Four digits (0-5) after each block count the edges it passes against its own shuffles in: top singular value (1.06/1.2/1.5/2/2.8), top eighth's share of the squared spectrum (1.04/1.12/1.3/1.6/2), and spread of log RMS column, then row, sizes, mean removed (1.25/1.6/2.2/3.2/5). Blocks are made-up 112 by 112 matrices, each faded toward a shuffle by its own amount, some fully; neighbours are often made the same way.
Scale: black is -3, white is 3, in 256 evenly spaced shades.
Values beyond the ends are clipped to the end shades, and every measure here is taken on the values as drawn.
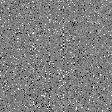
3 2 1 0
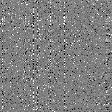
4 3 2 1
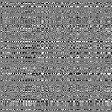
5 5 3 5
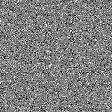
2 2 0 1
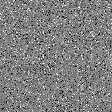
3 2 1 0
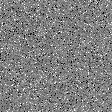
1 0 0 0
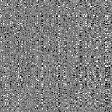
5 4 3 3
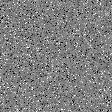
2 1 0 0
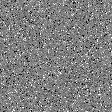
0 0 0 0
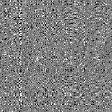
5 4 3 3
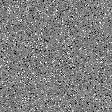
2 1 0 0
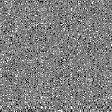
4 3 2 2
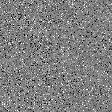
3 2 1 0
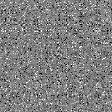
4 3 2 2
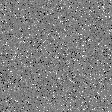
0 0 0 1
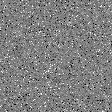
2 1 0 0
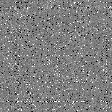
3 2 1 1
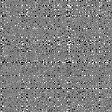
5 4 3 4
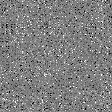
3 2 1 1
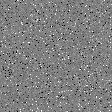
0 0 0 0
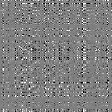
5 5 4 4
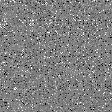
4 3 2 2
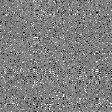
4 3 2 2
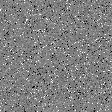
2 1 1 0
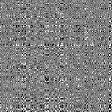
5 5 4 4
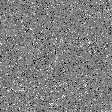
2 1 0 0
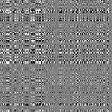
5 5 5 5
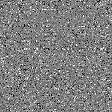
3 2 1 1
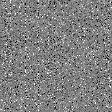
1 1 2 0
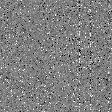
2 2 2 0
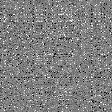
4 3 2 2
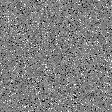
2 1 0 0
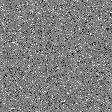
0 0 0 0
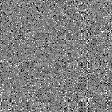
4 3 2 2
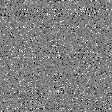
3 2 1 2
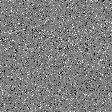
2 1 0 1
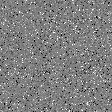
0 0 0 0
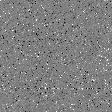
2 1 0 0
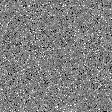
3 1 0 0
